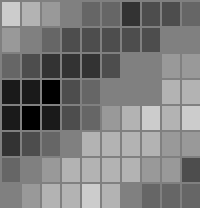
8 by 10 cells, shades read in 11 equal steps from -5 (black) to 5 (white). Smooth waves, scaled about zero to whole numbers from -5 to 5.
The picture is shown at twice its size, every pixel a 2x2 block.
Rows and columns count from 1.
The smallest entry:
-5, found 2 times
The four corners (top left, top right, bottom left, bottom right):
3 -1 0 -1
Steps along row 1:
down down down down same down up same up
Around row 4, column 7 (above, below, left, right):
0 2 0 0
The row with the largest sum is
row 7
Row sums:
-4 -10 -12 -12 -5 4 8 7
